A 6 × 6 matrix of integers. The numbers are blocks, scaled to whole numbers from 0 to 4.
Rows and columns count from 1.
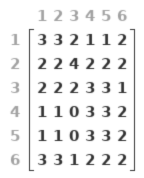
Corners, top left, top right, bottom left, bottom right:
3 2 3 2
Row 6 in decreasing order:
3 3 2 2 2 1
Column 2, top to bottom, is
3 2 2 1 1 3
